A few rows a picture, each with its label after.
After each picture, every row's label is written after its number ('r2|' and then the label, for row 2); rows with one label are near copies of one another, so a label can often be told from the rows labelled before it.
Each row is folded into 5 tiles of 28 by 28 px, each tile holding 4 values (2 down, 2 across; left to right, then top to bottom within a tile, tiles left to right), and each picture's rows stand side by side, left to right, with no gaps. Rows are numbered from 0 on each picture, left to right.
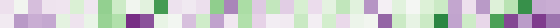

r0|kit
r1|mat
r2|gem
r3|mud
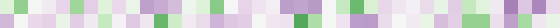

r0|mat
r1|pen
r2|pen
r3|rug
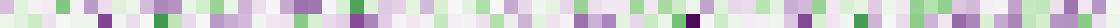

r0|gem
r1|pen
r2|pen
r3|gem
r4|kit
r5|gem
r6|mud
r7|rug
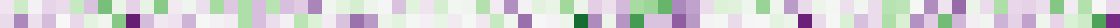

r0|kit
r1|mat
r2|pen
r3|gem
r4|mud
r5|gem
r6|rug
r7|kit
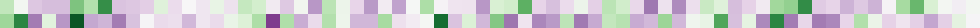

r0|mud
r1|kit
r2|rug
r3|mud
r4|rug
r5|mud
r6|pen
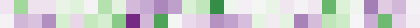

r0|kit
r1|pen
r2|rug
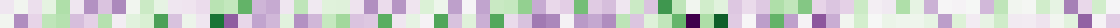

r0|rug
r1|mud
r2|rug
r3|mud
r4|kit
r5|mud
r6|gem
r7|gem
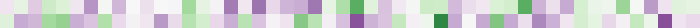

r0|rug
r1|rug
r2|pen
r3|mud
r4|gem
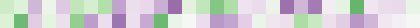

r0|mud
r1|pen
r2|pen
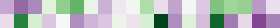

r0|pen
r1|mud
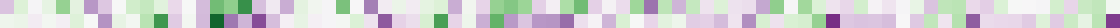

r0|gem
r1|mud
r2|gem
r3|mud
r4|mat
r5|kit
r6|kit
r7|kit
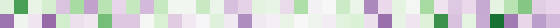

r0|mat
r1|gem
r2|gem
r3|mud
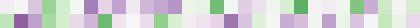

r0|rug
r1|pen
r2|mat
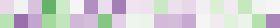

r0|rug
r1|kit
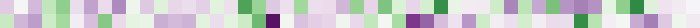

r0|rug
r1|kit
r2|kit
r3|mat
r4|pen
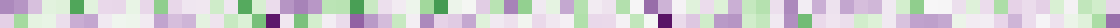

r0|pen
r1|kit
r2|pen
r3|mat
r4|gem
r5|rug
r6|pen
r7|kit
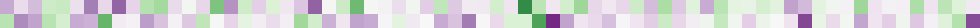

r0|rug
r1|mat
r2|pen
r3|kit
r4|mat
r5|gem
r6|kit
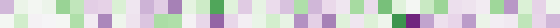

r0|gem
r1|pen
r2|kit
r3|mat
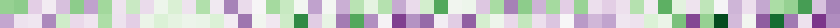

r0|mat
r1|gem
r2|mud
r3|mat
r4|kit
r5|mud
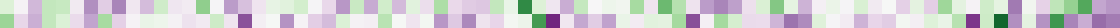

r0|rug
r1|gem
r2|mat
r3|kit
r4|kit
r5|pen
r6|kit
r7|mud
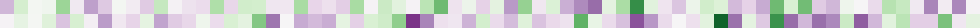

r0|gem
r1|kit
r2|kit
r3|mat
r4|pen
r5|mud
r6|rug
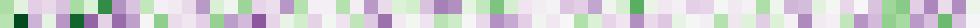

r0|mud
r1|mud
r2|gem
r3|pen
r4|pen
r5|gem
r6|rug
